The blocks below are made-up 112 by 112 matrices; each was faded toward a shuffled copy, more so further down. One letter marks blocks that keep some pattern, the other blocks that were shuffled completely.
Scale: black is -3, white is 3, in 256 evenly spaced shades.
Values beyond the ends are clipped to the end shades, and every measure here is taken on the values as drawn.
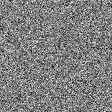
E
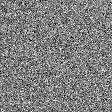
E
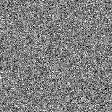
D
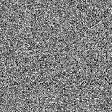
D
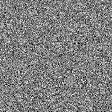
D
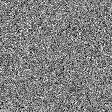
E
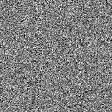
D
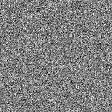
D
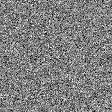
D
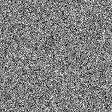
D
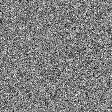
E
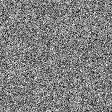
E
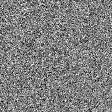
D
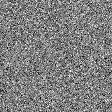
E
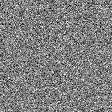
D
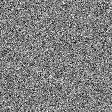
E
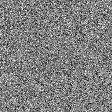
D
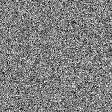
D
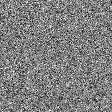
E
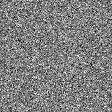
D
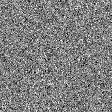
D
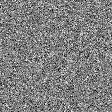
D
